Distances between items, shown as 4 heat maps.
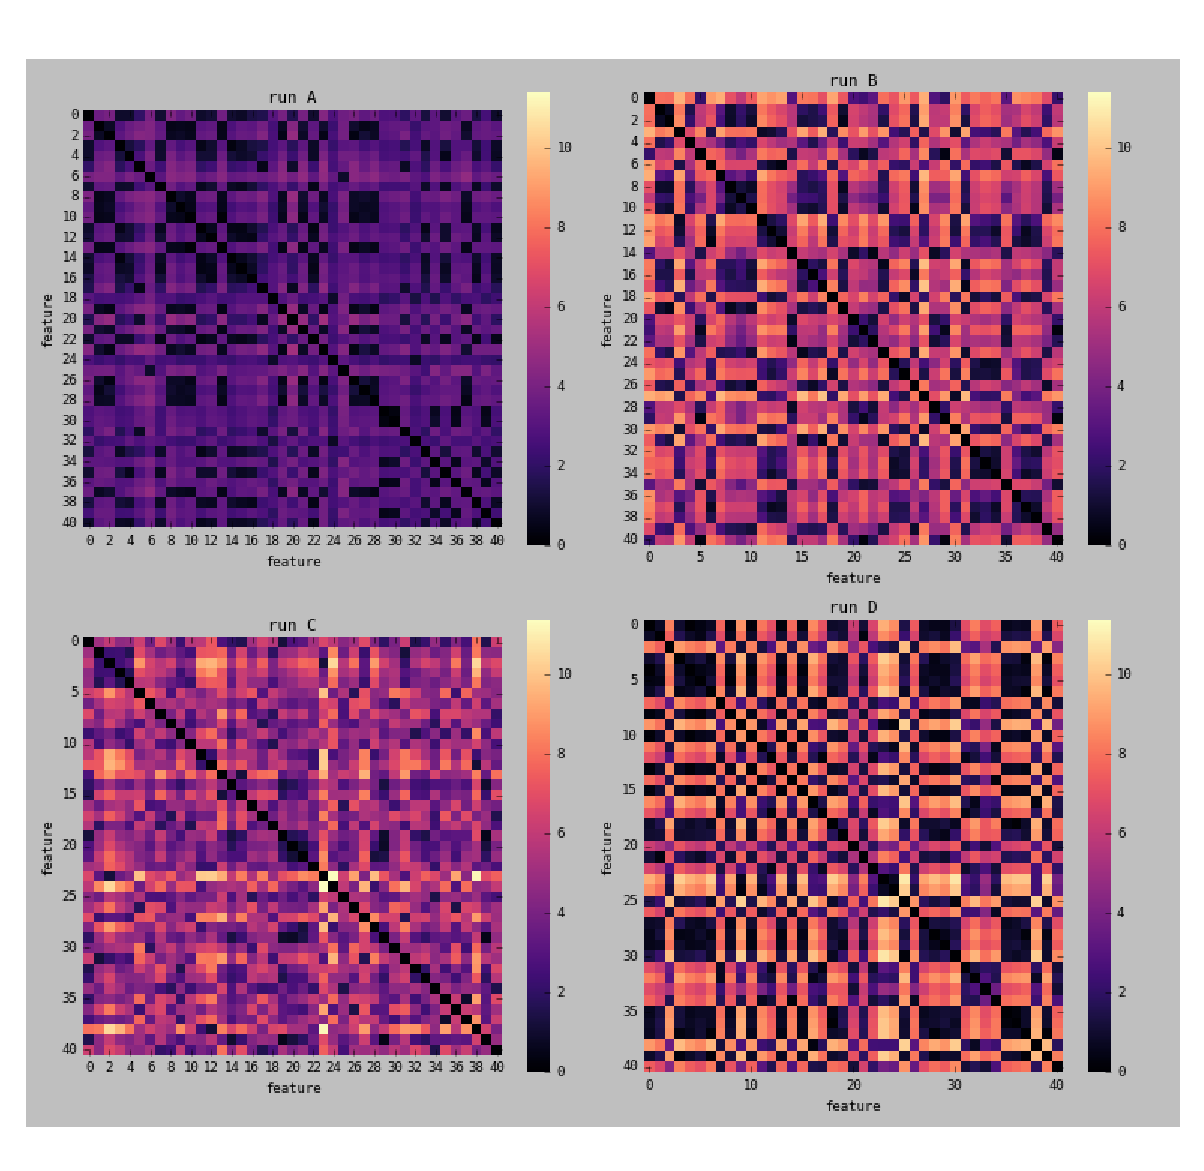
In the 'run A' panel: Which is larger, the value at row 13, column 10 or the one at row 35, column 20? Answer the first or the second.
the second
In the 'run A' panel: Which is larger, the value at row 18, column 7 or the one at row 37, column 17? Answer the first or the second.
the second
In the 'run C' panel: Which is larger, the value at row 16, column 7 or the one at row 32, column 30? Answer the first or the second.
the second
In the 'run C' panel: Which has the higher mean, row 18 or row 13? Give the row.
13
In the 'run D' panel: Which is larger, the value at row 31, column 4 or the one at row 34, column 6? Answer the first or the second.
the second
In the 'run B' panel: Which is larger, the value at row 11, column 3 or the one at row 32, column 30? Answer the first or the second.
the second
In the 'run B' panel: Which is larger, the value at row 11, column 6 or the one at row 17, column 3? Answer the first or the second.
the second
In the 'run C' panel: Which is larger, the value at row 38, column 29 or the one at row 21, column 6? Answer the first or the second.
the first
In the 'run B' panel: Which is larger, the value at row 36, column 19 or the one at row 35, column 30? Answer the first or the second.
the second
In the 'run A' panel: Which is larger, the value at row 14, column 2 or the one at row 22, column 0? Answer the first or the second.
the first
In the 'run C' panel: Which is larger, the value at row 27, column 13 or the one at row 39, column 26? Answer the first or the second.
the first
